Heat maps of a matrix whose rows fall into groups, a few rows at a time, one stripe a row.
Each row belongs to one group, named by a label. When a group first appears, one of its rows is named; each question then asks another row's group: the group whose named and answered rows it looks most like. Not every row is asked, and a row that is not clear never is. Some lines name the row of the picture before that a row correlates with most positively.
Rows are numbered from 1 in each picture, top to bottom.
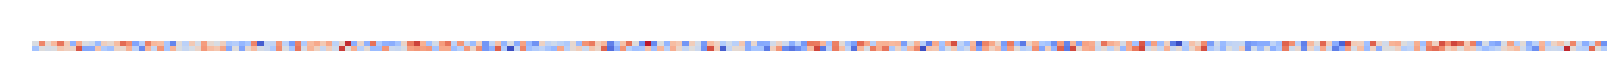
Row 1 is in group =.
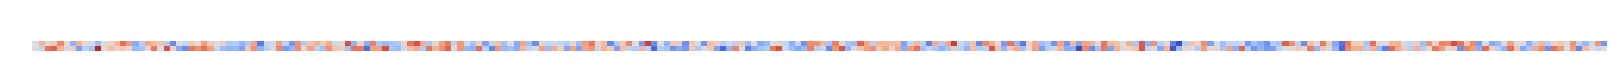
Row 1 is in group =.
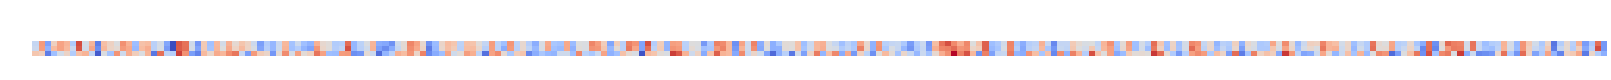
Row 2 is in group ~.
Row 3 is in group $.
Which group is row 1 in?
~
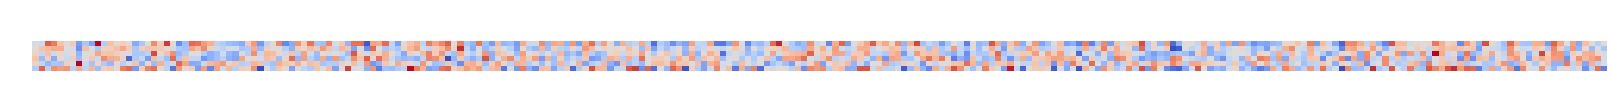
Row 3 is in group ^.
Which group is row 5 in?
$
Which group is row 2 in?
=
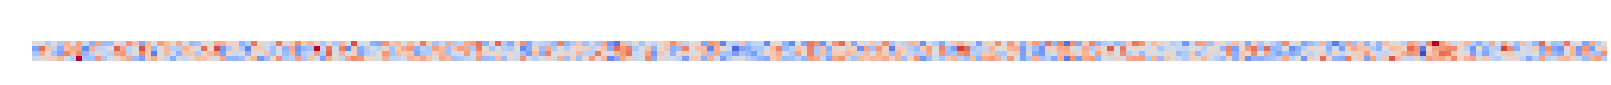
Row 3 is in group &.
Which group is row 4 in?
=
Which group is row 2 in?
&
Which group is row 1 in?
$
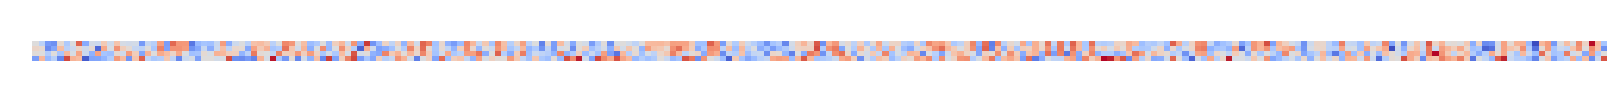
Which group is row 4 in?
&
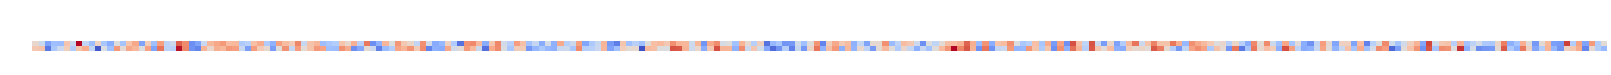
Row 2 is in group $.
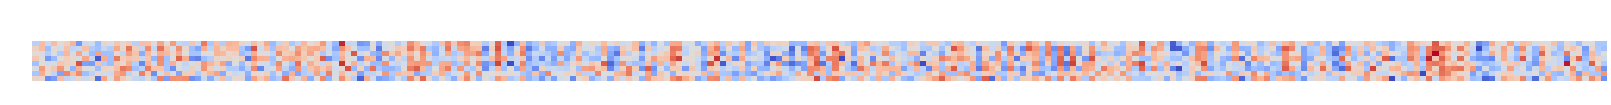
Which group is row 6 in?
=
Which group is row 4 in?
$
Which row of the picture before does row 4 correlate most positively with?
2
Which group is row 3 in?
$
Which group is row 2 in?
$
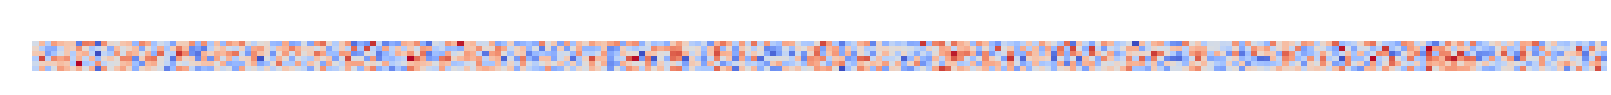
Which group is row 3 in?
$
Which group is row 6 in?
~
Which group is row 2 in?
$
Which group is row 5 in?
=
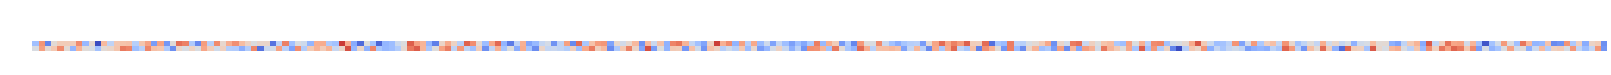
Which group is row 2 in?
=
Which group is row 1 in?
~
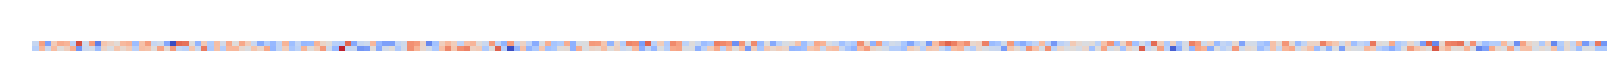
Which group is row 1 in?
~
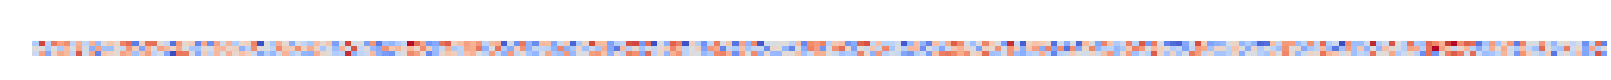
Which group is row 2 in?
$
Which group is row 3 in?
~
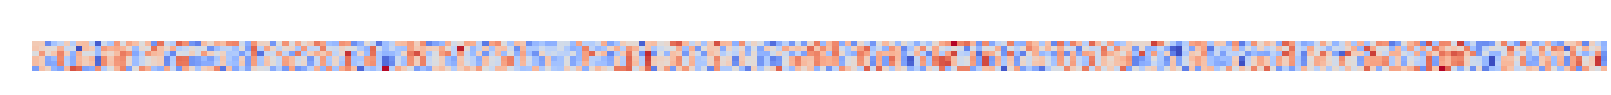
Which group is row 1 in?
$
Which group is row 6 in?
&
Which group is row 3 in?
=
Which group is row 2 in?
^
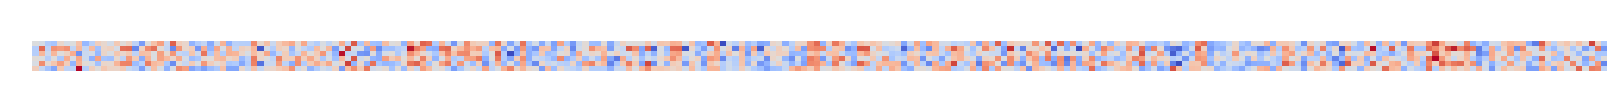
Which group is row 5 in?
=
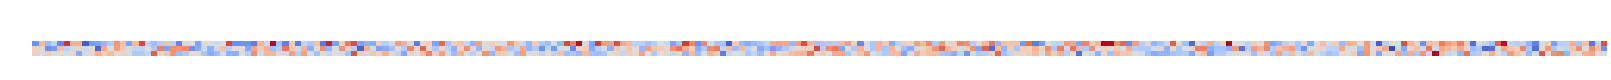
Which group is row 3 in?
^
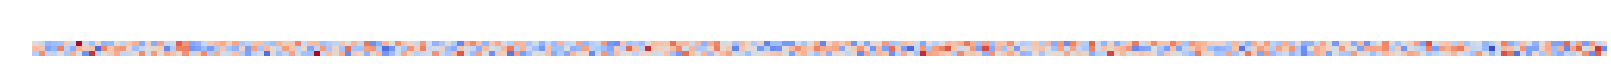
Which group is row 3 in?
&
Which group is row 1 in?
$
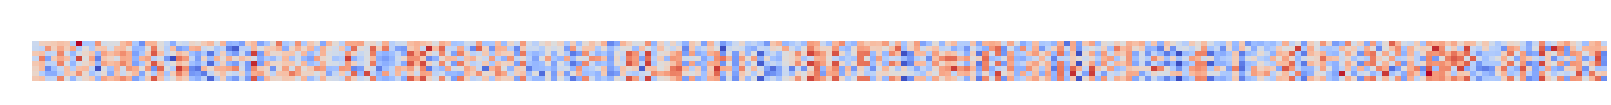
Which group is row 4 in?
~
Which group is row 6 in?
$
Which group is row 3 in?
^
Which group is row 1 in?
=
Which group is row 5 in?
^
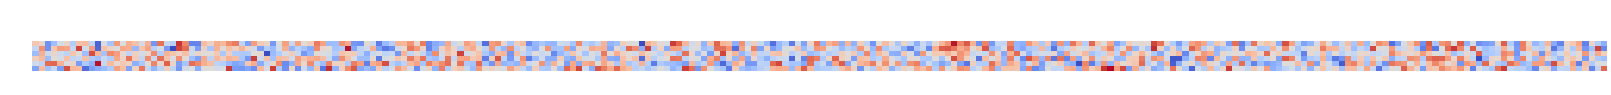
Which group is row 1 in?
$
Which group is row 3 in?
&
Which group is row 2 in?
~
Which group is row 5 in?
=
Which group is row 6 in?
&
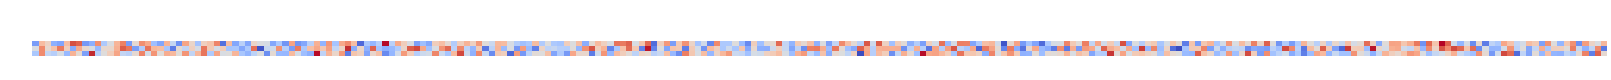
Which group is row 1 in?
&
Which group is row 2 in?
=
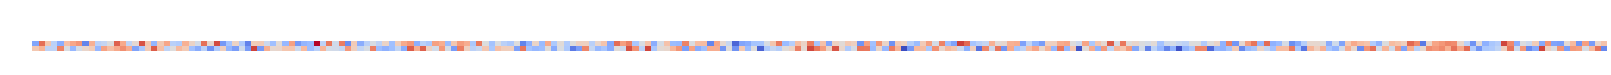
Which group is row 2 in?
^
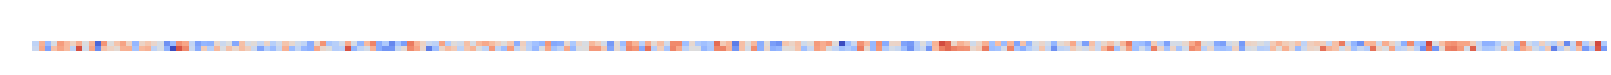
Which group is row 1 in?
~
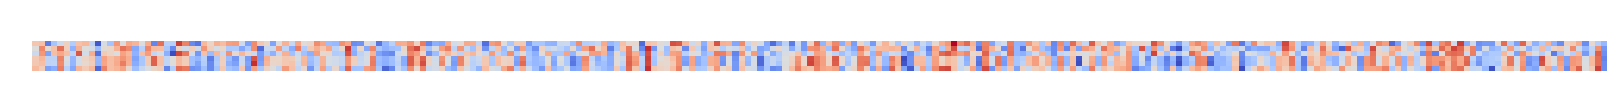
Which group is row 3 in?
~
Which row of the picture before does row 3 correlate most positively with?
2
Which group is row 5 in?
^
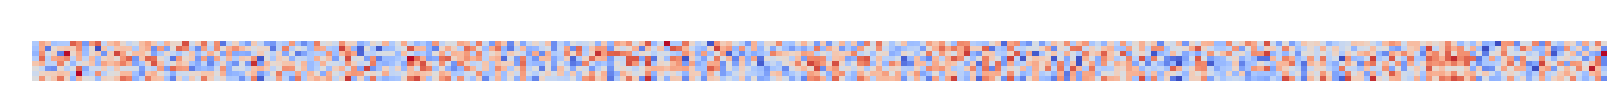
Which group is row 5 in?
^
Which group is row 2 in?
~
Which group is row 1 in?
&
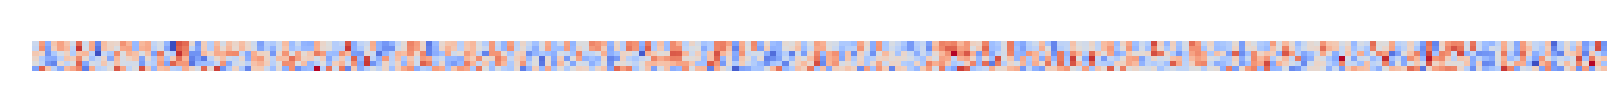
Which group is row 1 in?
~
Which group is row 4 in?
$
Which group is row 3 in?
$
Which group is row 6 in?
&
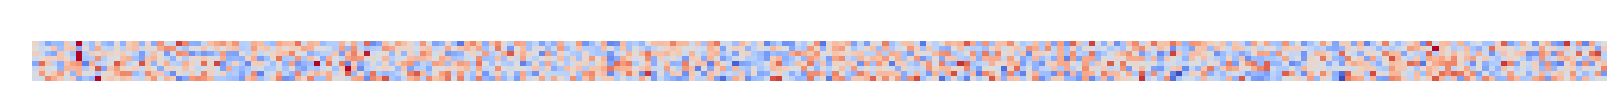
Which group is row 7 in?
=
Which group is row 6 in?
&
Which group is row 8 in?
=
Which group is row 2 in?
$
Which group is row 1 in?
$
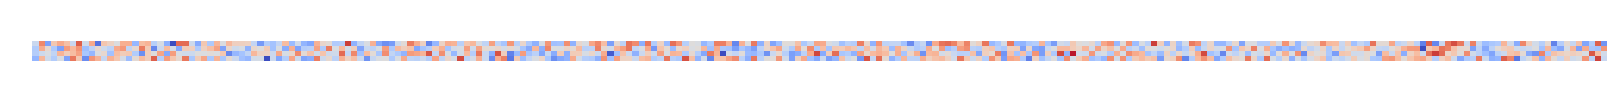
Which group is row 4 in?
&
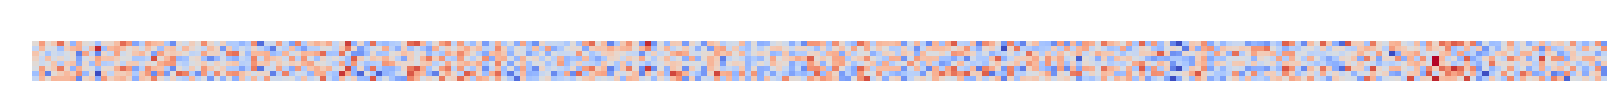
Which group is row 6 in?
=
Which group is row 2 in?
&
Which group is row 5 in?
$
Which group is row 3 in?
$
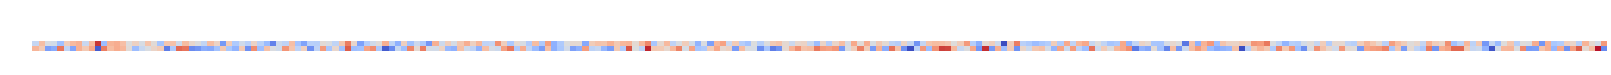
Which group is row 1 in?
&
